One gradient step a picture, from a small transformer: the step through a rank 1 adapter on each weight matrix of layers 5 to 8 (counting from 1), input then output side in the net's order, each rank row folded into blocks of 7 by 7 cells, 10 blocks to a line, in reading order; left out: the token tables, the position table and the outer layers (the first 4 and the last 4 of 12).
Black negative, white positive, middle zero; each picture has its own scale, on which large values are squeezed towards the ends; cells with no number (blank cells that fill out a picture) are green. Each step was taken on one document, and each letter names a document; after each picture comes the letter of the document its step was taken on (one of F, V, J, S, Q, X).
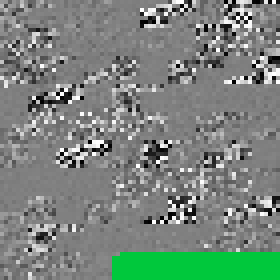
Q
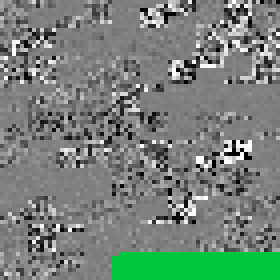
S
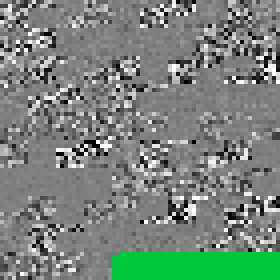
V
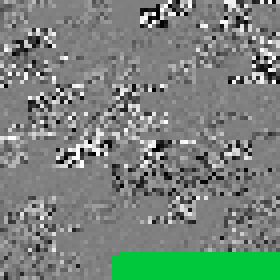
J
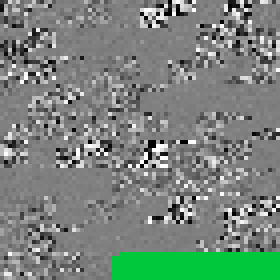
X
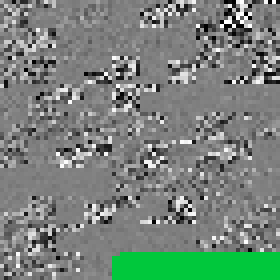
Q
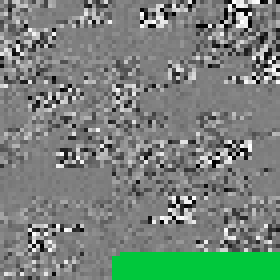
V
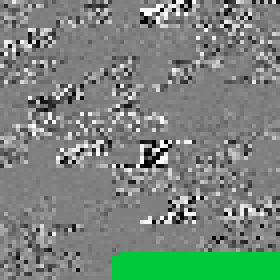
Q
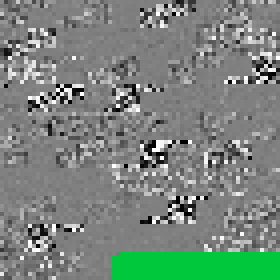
J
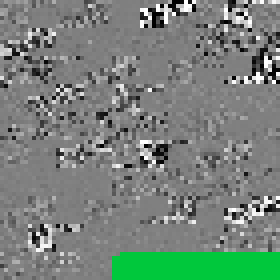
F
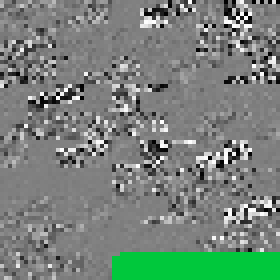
Q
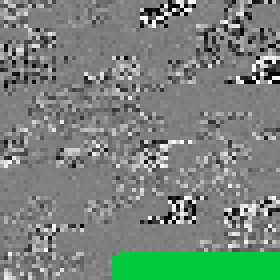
X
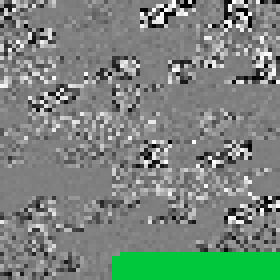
V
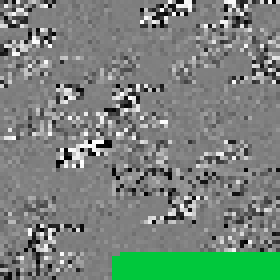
F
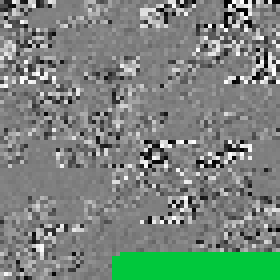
V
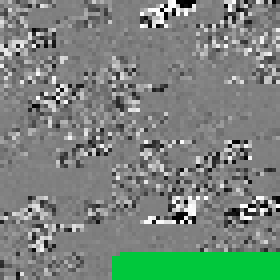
V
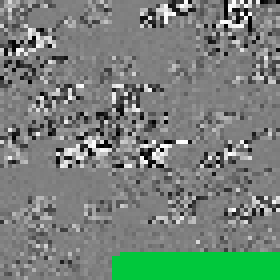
S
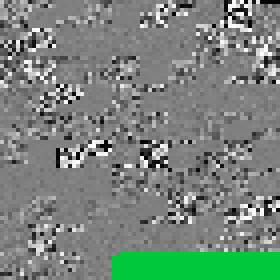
S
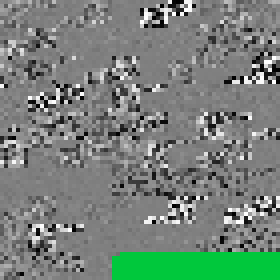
F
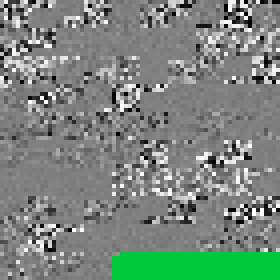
S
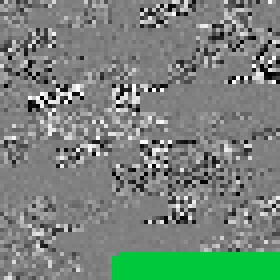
J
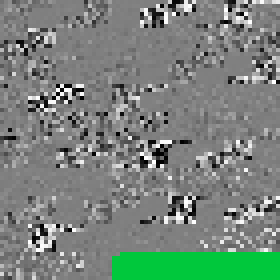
F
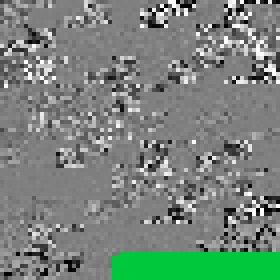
V
